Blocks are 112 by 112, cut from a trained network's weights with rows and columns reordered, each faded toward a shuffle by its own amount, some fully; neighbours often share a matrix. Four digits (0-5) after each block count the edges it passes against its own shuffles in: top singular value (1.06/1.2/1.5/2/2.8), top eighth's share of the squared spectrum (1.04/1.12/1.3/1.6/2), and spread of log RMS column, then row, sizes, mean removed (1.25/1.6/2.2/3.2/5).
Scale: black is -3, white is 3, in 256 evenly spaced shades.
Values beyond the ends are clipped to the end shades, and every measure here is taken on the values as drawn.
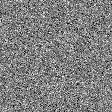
0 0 0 0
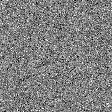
0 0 0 0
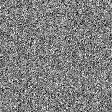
1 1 0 0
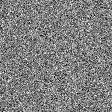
0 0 0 0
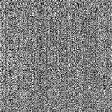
4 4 2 2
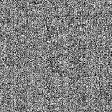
3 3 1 1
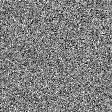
0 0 0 0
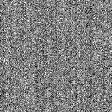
3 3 1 1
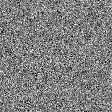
1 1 0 0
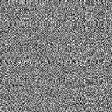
5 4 2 3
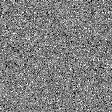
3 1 0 1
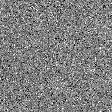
2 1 0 0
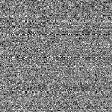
4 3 1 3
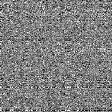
4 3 1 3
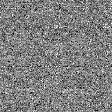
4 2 1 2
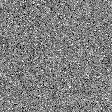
0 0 0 0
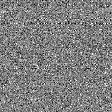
4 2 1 2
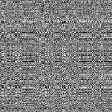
5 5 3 4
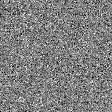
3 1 0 1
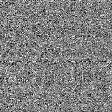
3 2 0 1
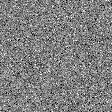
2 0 0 0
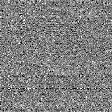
4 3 1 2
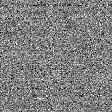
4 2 0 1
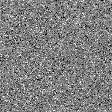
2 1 0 0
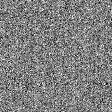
2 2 0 1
